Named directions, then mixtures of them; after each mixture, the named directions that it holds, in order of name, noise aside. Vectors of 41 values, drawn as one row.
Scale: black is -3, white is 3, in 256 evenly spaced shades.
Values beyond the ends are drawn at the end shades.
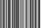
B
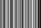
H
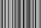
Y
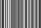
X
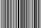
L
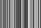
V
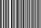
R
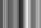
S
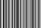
B, R, V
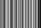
H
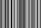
B, R, S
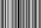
L, X, Y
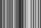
H, S, V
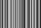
B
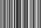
V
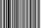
B, X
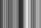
S
